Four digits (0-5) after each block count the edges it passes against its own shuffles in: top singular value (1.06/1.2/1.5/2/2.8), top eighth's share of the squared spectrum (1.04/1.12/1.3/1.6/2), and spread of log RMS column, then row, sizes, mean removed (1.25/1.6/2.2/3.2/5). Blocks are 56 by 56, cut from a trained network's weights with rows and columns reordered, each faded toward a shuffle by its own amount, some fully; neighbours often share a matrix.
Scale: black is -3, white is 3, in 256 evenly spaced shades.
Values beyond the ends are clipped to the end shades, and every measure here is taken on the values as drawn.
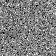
0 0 0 0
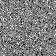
0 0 0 0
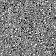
0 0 0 0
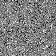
1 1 0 0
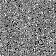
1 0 0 0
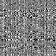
3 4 2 3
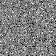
0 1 0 0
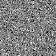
2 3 1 1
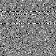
3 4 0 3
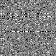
3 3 0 2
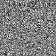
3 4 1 1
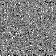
2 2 0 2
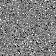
1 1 0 0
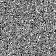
0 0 0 0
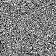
2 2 0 1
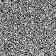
1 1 0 0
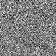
3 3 0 1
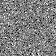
0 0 0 0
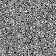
0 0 0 0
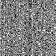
2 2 0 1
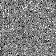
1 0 0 0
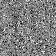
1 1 0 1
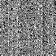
2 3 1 2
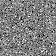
0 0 0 0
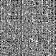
3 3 2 2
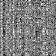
3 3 2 2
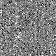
1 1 0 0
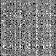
4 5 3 3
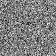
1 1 0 0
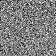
2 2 0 0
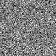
3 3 1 1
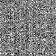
2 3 1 2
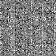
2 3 1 2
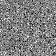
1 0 0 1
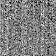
2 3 1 2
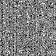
2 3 1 1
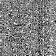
2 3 1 2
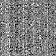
3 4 1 2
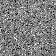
1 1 0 0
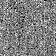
1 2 0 0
